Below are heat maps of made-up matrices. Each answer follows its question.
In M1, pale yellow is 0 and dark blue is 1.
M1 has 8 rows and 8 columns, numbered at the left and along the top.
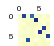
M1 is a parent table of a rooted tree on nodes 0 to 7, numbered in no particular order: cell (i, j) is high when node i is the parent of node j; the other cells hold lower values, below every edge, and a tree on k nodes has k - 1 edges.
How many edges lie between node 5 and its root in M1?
3
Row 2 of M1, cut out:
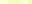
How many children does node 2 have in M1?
0
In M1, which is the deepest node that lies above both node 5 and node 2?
0
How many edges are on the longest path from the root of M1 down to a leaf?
4
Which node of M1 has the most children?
0
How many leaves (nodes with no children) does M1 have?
2
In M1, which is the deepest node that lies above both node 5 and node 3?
0
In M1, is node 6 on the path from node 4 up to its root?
no
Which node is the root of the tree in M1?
0
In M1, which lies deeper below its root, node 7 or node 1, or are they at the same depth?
node 7
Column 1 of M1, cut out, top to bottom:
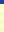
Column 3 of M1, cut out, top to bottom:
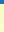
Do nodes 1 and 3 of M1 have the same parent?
yes
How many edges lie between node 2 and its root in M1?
3
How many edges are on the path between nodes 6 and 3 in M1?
1
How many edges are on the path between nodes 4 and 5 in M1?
1
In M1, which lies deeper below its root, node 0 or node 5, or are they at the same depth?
node 5
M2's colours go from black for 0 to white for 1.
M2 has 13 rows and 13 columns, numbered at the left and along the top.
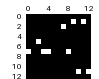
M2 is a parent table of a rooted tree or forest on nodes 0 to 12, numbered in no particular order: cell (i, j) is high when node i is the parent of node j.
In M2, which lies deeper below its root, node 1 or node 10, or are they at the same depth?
node 10
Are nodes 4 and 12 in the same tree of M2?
no
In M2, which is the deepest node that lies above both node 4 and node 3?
7
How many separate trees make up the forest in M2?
3
